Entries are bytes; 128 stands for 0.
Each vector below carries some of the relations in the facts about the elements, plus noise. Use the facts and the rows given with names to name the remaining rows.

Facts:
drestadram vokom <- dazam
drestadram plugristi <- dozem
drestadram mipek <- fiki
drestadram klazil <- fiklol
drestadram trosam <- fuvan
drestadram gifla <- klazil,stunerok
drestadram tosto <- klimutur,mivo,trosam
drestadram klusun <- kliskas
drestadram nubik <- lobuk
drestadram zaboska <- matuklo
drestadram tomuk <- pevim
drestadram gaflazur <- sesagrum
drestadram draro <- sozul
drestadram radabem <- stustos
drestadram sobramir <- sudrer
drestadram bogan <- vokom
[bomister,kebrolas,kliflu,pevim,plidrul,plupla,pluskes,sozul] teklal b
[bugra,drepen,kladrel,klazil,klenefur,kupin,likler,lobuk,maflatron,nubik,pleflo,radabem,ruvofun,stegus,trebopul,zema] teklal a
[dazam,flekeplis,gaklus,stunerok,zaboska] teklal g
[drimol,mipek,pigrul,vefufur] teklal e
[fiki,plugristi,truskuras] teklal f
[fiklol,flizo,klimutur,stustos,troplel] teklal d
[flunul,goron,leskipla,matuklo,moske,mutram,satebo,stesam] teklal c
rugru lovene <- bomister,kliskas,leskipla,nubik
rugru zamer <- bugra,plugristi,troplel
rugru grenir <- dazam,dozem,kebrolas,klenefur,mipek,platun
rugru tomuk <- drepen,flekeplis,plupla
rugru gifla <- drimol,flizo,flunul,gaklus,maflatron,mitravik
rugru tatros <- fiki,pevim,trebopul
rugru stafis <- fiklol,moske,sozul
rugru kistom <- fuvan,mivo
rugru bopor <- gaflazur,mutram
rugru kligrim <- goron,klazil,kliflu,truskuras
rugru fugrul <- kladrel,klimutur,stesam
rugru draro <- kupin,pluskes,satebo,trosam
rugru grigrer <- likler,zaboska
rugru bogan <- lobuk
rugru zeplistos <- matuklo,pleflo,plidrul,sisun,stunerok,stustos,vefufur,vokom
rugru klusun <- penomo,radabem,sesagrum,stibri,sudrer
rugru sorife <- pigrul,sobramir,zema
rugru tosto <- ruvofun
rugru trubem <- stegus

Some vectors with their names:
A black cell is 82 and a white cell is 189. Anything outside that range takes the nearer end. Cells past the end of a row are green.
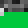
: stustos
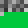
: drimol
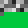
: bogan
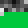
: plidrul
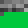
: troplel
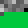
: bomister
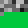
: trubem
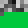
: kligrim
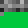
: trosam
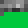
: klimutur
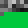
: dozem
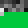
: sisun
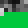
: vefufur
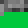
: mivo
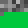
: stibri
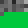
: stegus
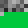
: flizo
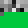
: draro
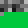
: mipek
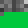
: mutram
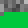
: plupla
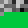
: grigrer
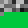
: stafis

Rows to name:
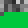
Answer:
kliflu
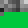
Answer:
pluskes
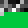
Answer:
zeplistos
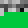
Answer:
gifla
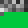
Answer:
kliskas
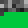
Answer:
plugristi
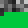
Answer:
goron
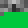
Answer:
platun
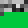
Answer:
grenir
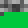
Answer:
kebrolas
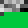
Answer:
lovene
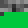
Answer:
klenefur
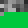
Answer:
sesagrum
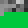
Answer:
sudrer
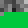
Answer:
pigrul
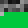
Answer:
matuklo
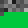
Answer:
radabem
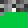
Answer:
gaflazur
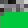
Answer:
zaboska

